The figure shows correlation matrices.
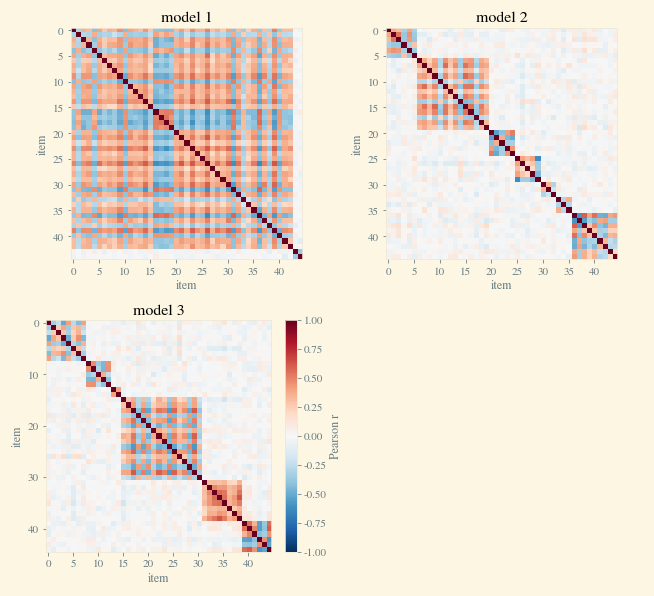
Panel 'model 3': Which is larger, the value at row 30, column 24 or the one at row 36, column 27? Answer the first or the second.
the first
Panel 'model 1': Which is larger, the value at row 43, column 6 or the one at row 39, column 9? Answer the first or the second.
the second
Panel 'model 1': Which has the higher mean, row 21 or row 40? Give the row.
21
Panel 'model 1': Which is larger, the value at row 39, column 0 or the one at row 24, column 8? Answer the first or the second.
the first
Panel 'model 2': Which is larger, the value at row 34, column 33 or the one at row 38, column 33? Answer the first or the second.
the second
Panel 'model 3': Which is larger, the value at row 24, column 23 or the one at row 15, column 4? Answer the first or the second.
the second
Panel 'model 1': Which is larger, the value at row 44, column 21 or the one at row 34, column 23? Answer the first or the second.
the second
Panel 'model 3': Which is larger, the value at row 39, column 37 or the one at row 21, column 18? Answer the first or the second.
the first
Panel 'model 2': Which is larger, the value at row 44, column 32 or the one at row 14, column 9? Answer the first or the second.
the first
